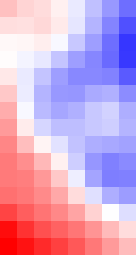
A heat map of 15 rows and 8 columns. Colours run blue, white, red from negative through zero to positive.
The halves do not mirror each other. There are no lone odd cells. Overall the values sit about 50% of the way up the scale. There are no regular stripes. The field climbs toward the bottom left. The ninth with the lowest average is the top right. The ninth with the highest average is the bottom left.
